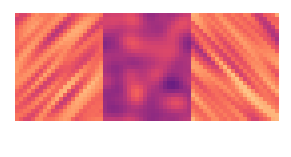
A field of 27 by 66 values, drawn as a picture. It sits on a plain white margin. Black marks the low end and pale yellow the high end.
It is made of 1 by 3 panels. Panel 1,1: high, slanting up to the right. Panel 1,2: middling, blotchy. Panel 1,3: high, slanting down to the right.
